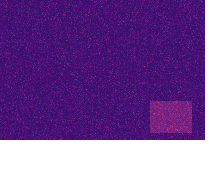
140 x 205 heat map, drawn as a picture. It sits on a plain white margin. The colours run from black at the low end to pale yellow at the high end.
An odd patch, higher than its surroundings, sits in the bottom right. The values are skewed, with a long tail toward high values. There are no regular stripes. The bottom right is the ninth with the highest average.
